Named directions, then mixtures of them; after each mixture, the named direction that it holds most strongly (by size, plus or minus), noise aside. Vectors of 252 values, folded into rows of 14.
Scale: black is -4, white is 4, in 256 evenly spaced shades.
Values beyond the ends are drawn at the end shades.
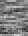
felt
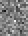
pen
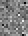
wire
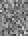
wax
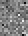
wire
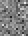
wire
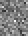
pen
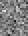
pen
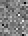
wire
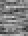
felt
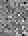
wire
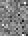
wire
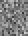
wax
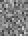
wax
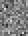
wax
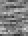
felt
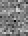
pen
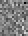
wax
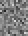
pen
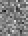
pen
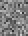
wax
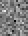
pen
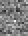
pen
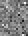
wire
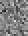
pen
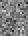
pen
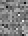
wire
